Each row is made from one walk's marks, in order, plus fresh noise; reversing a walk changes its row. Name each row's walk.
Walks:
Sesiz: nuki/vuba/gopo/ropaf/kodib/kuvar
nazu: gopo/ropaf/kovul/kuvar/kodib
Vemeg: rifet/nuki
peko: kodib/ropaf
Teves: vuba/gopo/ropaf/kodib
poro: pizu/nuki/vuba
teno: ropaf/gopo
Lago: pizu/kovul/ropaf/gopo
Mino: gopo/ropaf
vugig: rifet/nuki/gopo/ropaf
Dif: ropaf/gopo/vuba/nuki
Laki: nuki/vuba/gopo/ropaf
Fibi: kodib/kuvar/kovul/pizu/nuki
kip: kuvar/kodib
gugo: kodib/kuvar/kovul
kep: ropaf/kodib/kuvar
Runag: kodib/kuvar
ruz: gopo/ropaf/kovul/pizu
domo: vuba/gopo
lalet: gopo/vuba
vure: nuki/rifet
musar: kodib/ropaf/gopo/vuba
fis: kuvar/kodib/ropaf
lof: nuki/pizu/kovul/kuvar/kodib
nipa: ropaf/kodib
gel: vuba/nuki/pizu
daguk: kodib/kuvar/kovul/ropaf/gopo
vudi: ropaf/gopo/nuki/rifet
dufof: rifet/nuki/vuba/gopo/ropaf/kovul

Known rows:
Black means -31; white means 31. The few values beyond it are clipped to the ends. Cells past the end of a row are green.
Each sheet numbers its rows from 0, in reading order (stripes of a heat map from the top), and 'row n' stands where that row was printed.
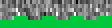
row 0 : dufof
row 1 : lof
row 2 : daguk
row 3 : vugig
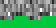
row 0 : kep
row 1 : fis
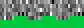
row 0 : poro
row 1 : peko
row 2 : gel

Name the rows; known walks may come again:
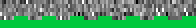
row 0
musar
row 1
vugig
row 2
poro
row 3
Sesiz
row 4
nipa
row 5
ruz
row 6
gugo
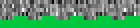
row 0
gel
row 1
Teves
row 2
daguk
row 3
nazu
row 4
fis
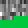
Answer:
Mino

